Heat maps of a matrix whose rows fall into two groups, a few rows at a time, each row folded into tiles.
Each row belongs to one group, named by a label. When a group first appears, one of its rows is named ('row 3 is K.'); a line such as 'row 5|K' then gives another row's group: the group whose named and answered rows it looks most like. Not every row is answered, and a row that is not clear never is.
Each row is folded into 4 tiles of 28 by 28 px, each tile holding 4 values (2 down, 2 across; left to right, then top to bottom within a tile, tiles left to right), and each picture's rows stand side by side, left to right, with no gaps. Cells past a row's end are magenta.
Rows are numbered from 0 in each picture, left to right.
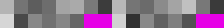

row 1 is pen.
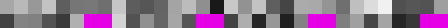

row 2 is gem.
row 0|gem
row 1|pen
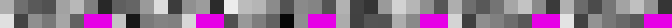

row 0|pen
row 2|gem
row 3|pen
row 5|pen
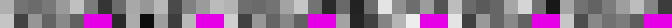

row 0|pen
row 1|gem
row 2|pen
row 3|pen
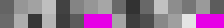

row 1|pen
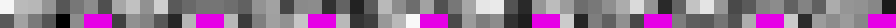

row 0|gem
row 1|gem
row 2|pen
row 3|pen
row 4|gem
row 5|pen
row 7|pen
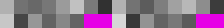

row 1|pen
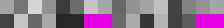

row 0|gem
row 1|gem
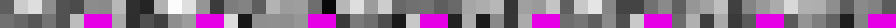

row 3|gem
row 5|gem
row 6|gem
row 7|gem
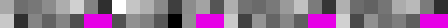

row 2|pen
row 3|pen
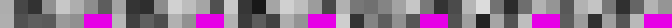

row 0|pen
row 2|pen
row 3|pen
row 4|gem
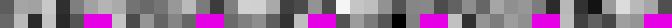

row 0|gem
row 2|gem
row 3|gem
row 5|pen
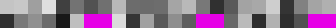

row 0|gem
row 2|gem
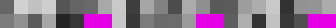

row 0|gem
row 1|pen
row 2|gem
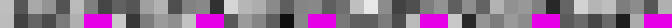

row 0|pen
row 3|gem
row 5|gem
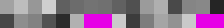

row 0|gem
